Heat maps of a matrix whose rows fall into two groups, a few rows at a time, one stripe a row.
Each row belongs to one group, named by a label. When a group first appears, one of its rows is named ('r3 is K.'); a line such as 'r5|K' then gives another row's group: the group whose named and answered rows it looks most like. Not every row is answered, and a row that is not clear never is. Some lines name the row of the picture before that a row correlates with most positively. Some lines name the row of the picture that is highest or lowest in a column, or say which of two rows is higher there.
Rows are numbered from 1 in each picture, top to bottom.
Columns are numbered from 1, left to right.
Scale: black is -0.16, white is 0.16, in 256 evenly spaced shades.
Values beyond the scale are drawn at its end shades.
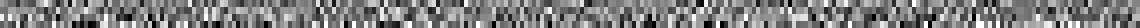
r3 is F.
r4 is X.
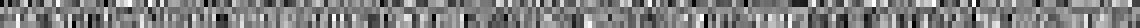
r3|X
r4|X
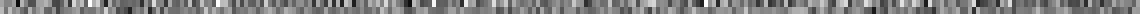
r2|F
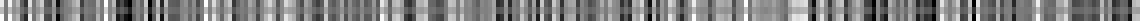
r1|F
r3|F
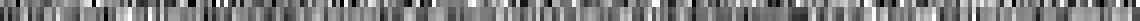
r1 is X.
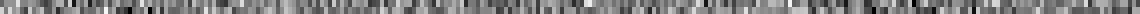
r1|X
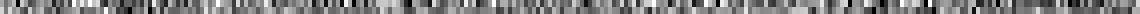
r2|F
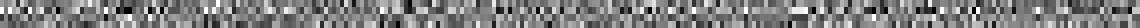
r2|F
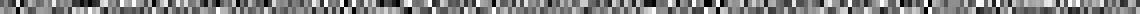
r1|X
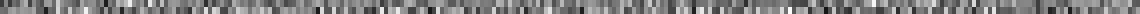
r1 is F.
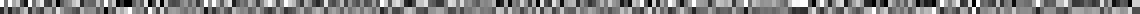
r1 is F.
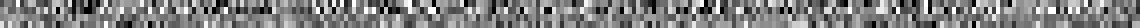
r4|F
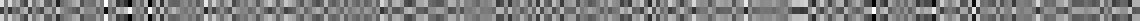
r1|F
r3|F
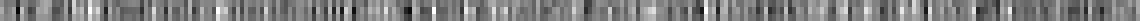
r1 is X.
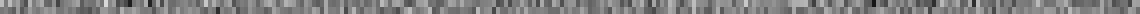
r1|F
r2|X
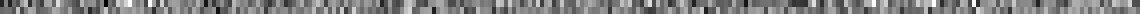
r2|X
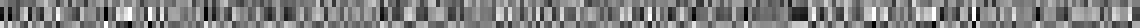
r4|F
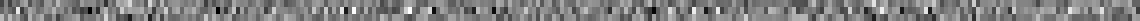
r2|X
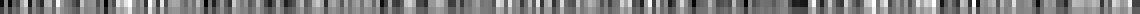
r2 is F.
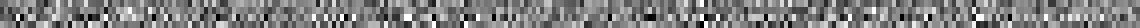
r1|X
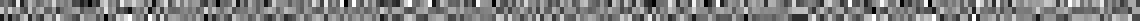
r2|F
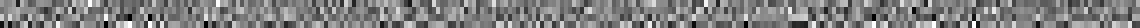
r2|X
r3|F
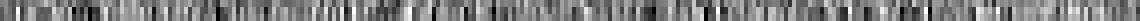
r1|X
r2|X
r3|X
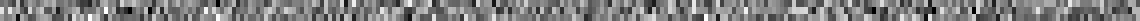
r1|X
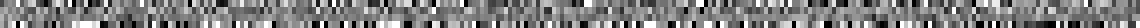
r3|F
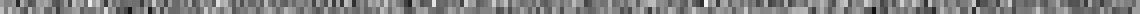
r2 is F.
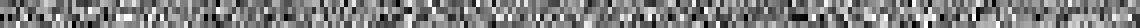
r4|X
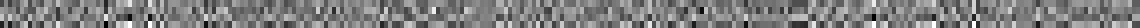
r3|F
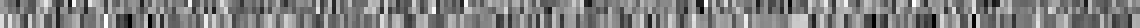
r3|F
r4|F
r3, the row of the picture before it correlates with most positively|3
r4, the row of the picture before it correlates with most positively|3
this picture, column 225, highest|2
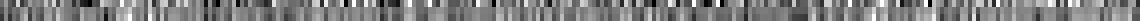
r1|X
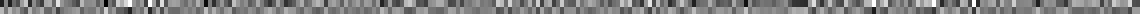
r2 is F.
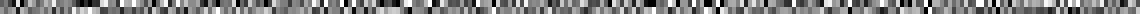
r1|X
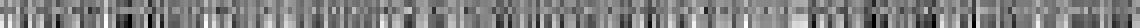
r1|F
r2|X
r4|F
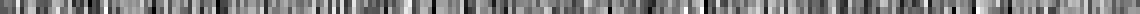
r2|X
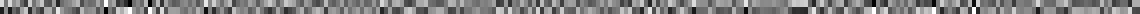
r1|F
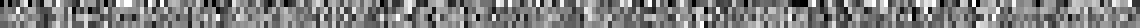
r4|X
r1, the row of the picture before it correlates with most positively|2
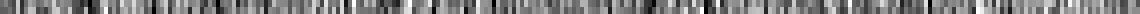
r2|X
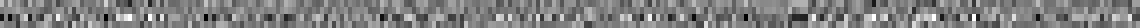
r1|F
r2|X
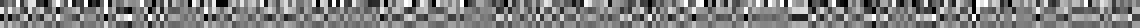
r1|X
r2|F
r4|F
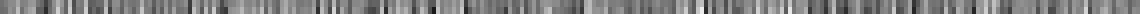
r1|X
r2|X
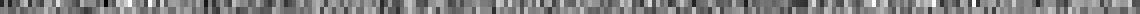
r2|X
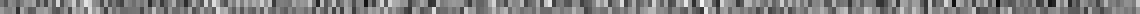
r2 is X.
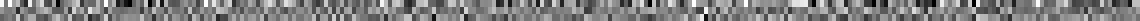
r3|X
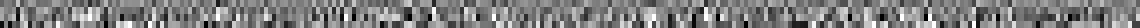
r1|X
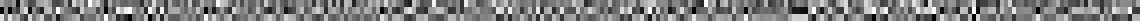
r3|F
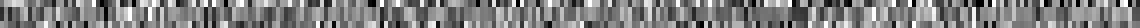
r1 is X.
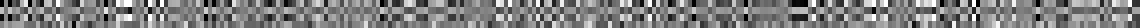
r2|F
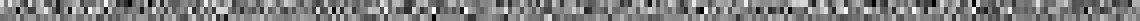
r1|F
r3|X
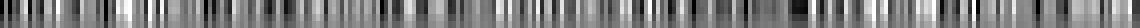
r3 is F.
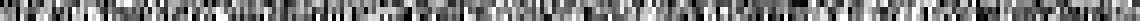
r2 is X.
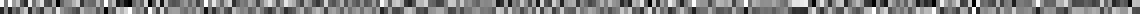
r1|F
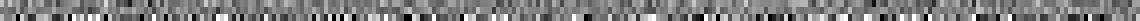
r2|X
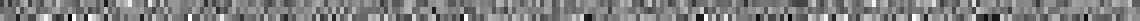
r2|X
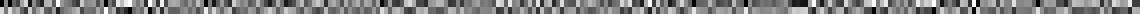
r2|F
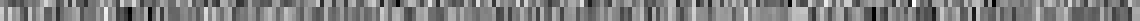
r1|X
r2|F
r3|F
